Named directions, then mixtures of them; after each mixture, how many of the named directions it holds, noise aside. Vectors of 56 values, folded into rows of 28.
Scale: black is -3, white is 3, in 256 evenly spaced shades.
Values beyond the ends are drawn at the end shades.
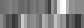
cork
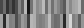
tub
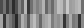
two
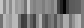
two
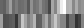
one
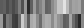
two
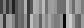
one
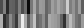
two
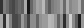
two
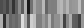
two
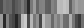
two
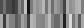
one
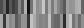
one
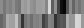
one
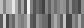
one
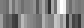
one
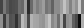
two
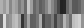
two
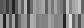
one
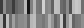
one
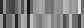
two
